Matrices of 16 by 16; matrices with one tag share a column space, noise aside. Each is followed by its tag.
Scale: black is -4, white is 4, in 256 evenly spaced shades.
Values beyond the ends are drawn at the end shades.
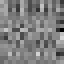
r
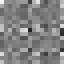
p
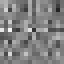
r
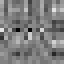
r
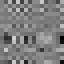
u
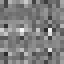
p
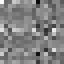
p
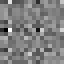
p
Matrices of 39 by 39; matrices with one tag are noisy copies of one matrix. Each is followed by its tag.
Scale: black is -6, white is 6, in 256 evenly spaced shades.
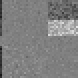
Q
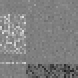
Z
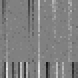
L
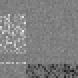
Z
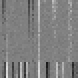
L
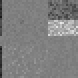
Q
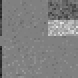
Q
